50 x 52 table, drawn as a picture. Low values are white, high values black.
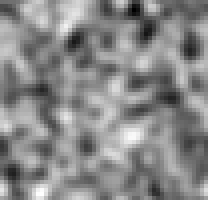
Grain: blotchy. Mirror symmetry: none. Odd rows or columns: none. Stripes: none. Histogram: bell-shaped. Slope: none.
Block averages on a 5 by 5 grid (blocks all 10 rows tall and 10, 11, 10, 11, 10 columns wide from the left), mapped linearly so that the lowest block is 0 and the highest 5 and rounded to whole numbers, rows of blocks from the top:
2 0 3 5 4
2 4 3 2 2
3 3 0 4 3
2 2 0 0 4
3 1 2 4 3
